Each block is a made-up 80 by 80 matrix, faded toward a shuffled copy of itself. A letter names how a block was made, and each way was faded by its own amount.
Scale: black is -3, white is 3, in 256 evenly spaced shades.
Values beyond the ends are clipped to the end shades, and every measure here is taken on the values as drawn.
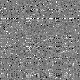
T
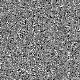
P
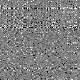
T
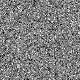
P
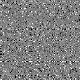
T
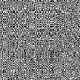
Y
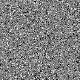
P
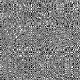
Y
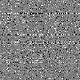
T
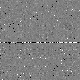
T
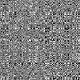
Y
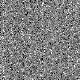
P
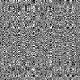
Y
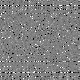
T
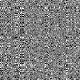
Y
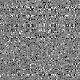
T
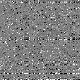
T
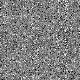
P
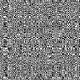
Y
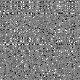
T
